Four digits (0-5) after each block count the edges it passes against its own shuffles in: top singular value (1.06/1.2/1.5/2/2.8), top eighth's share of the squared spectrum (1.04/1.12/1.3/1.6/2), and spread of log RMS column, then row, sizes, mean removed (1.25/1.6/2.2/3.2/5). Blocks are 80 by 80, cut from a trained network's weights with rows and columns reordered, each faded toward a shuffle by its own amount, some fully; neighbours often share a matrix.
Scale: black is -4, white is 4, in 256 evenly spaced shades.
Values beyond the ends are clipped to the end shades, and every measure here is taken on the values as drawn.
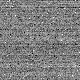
3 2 0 1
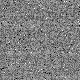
0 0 0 0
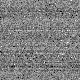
3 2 0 1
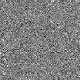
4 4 2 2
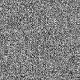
3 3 1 0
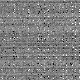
3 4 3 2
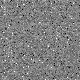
0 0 0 0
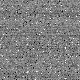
2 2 1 0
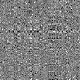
4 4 2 2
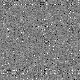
3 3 1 2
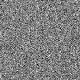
3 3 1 0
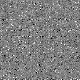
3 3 0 2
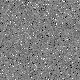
0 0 0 0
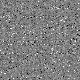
2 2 0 1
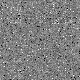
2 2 0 1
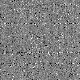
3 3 0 2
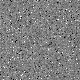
1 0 0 0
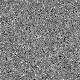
0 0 0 0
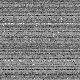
5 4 1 3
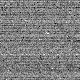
4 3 0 2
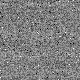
1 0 0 0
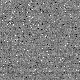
1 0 0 0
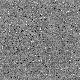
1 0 0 0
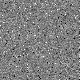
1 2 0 0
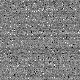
2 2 1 0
